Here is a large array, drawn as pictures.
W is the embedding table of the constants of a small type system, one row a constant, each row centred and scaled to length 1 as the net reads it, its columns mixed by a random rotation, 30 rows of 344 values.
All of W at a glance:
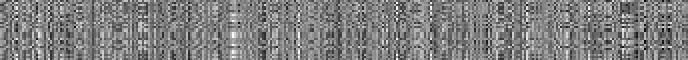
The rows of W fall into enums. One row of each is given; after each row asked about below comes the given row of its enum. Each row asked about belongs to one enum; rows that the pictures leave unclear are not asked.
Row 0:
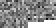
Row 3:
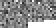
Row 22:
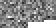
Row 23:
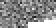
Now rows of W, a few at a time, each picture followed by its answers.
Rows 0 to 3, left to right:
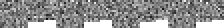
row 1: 3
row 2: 23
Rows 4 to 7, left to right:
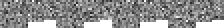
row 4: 3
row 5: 23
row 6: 3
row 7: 22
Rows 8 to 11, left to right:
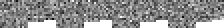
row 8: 0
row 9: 3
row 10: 22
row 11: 23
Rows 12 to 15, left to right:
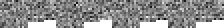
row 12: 0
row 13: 23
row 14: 0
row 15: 0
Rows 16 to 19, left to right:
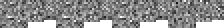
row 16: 22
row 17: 22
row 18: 22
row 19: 3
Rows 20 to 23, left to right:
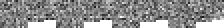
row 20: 0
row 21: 0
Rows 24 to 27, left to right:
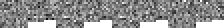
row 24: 0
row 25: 22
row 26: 22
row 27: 3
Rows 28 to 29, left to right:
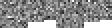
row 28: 22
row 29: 3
